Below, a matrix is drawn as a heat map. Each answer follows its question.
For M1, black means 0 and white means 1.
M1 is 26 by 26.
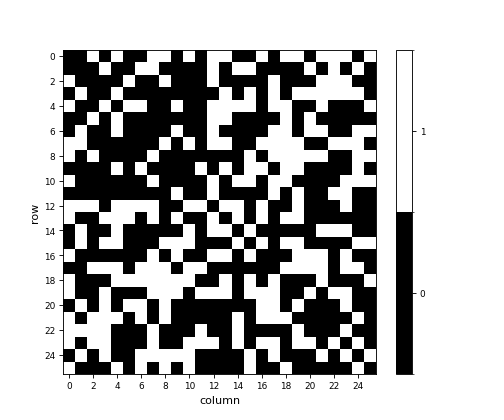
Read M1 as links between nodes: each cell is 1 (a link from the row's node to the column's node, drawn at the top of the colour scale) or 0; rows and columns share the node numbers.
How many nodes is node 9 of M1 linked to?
9
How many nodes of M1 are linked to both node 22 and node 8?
4
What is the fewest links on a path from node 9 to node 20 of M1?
2
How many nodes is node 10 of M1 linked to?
10
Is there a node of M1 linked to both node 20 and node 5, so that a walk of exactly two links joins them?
no
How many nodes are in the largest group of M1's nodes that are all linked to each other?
6
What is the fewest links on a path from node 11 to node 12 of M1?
1
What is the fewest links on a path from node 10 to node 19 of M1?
2
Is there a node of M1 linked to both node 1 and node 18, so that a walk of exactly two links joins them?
yes
